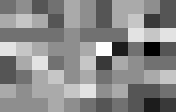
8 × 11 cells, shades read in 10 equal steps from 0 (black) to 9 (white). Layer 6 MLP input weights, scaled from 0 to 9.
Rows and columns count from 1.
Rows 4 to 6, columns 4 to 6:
5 5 6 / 4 5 7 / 7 5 6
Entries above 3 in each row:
8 7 11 8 9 10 9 7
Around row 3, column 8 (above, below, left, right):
6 1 4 8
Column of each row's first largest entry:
5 2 9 7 3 4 6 4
